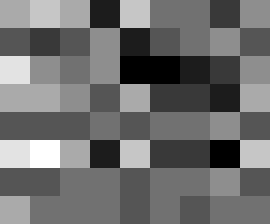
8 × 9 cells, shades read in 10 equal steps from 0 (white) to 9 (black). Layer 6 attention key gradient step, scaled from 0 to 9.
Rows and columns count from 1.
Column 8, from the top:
7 4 7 8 4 9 4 5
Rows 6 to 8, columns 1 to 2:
1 0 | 6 6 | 3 5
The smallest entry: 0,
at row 6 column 2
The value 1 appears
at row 3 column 1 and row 6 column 1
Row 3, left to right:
1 4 5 4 9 9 8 7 4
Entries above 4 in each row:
4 7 5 4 8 4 8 8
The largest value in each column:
6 7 6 8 9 9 8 9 6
